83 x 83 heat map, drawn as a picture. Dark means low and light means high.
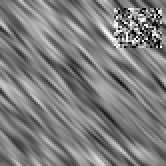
No overall slope runs across the table. An odd patch, rougher than its surroundings, sits in the top right. The top right is the roughest part. Neither half mirrors the other. The grain runs diagonally down to the right.
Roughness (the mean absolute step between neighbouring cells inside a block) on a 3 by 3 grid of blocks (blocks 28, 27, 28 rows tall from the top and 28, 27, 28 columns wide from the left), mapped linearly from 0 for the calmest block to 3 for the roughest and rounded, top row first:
003 / 000 / 000
